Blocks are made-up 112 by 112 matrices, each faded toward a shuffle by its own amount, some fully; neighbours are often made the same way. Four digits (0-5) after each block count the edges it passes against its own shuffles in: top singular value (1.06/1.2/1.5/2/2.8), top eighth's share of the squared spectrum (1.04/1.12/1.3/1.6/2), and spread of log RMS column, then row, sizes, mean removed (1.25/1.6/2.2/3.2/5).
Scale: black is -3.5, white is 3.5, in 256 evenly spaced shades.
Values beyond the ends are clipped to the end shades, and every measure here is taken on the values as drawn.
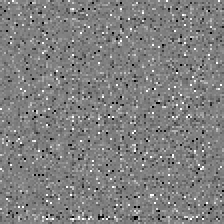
1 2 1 1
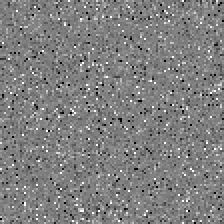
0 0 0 0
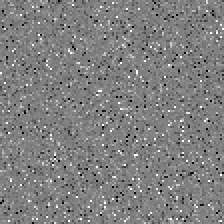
0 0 0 0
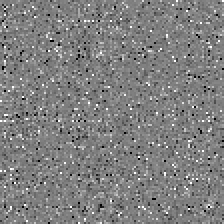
1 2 2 1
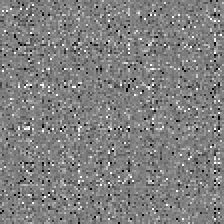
2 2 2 2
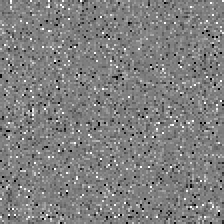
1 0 0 1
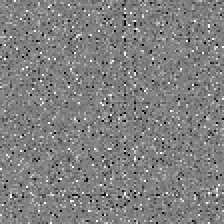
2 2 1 1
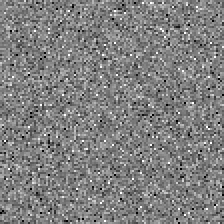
0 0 0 0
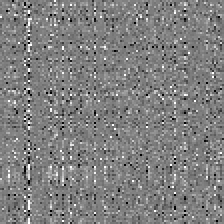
4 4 3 2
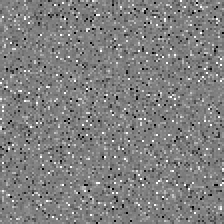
0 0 0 0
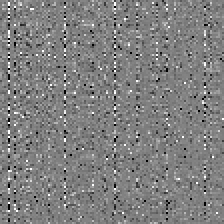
5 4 3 2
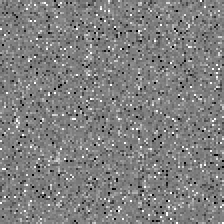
2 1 0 0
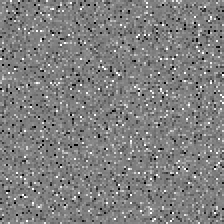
0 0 0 0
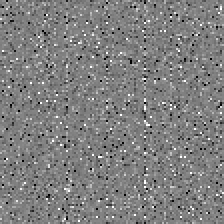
3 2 2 0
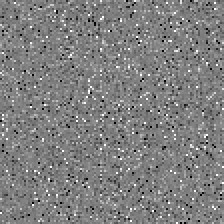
2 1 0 0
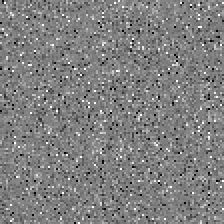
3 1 1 0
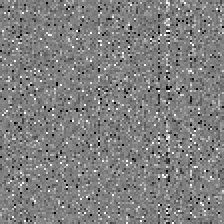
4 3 2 0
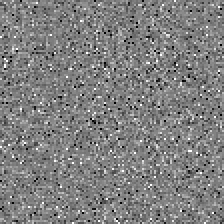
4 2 1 1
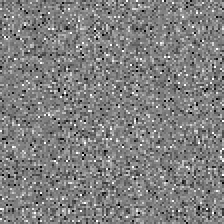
4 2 1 1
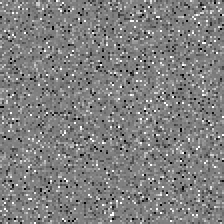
0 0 0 0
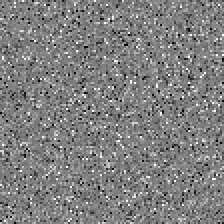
0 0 0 0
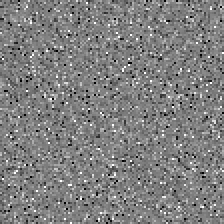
3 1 0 0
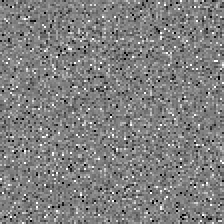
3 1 0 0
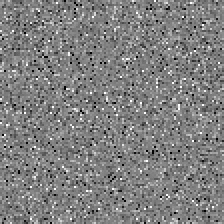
3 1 0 0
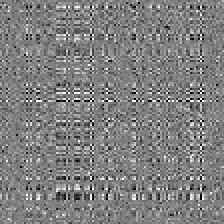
5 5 4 4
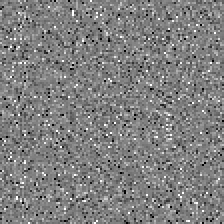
3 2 0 1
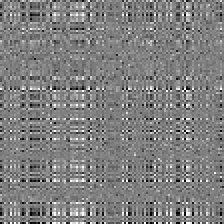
5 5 4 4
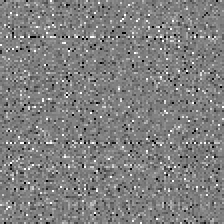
4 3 1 2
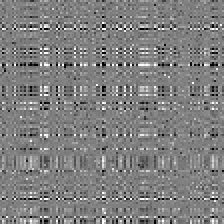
5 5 4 4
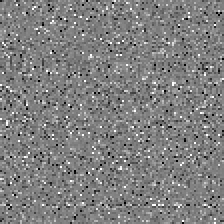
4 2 0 1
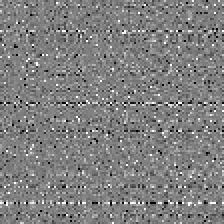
5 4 2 3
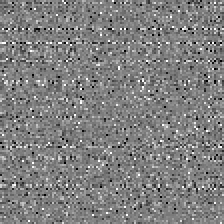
4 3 1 3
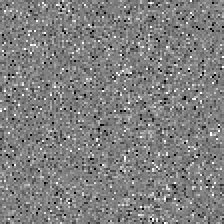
2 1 0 0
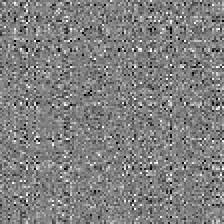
5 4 3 3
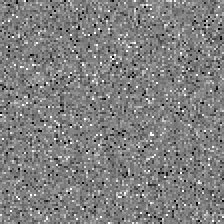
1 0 0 0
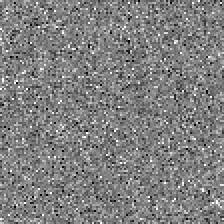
1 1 0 0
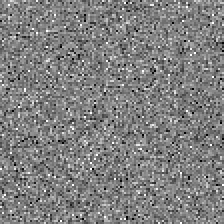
2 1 0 0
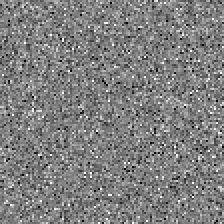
1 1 0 0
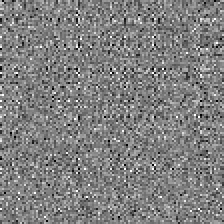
5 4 3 3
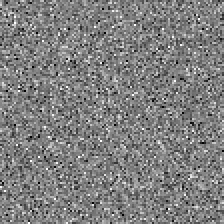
2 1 0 0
